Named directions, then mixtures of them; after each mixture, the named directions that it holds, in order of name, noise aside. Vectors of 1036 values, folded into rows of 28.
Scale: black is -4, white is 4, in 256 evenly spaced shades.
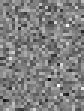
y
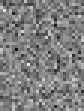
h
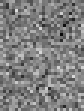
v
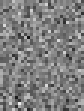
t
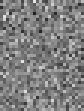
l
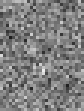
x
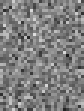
t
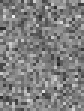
h, l, y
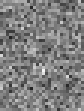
x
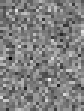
v, y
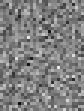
h, t, v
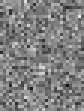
l, x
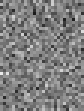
l, t, v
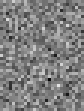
x, y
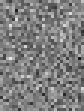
v, y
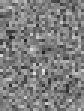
x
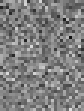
l, v, x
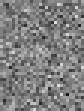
v, y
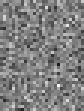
l, y
